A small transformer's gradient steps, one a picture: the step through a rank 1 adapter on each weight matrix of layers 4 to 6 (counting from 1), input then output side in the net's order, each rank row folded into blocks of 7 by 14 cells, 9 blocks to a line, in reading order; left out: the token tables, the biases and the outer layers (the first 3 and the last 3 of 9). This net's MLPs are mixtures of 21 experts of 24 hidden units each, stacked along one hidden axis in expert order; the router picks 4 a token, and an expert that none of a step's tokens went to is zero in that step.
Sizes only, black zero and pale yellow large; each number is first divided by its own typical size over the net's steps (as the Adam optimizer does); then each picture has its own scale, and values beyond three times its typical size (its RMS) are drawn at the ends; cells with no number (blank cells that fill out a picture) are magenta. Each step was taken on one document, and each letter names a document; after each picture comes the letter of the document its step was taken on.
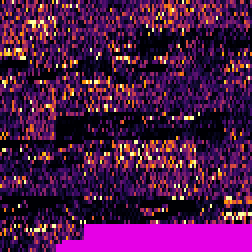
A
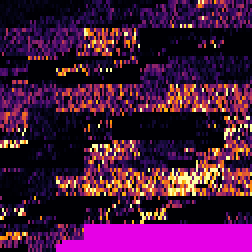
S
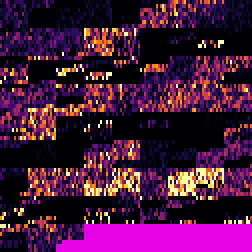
S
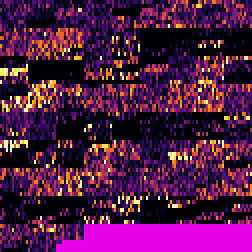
S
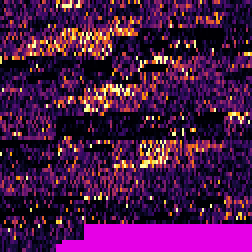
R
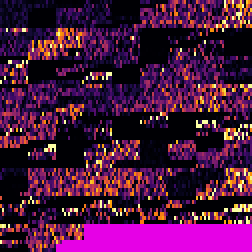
S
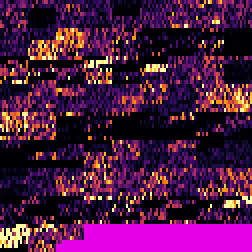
S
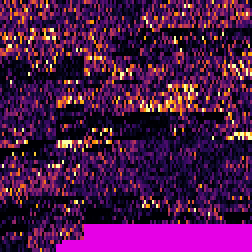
R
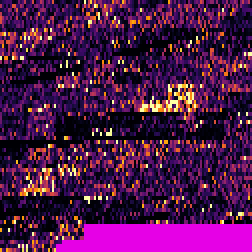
A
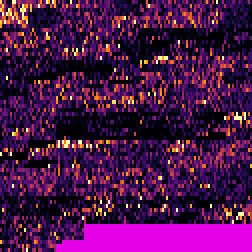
R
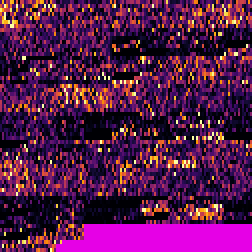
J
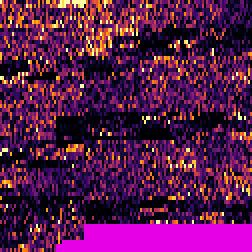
A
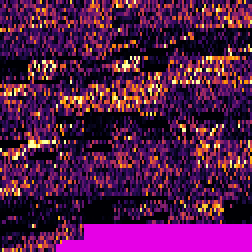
J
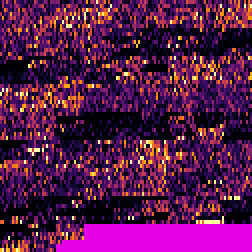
J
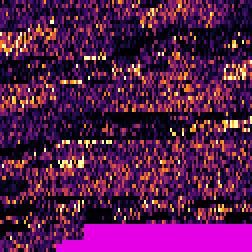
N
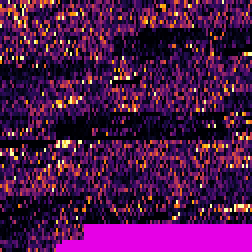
R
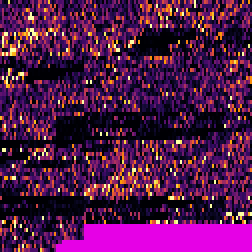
A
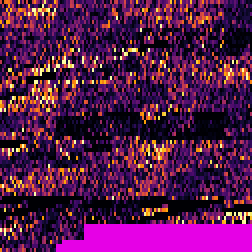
A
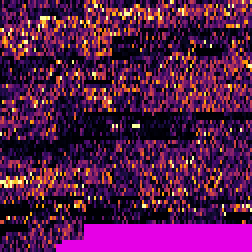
N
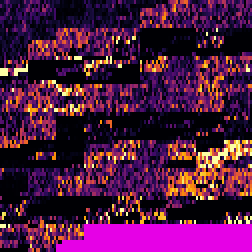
S
